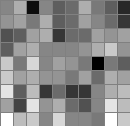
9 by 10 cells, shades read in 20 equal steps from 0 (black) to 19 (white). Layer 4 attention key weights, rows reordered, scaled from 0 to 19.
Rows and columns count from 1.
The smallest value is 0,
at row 5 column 8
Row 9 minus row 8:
7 9 -2 -1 3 2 4 -1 2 1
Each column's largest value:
19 14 17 13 16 11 13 13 19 15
